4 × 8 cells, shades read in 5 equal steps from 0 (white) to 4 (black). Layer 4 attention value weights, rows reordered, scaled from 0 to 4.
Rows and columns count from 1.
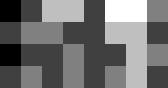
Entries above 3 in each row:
1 0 1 0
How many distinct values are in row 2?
3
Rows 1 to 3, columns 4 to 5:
1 3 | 3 3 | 2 3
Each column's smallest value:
3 2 1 1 3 0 0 2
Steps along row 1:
down down same up down same up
